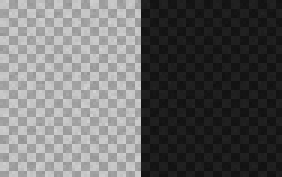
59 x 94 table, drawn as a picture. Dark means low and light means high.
The table splits into one row of 2 panels. Panel 1,1: high, checkered. Panel 1,2: very low, checkered, faint in contrast.
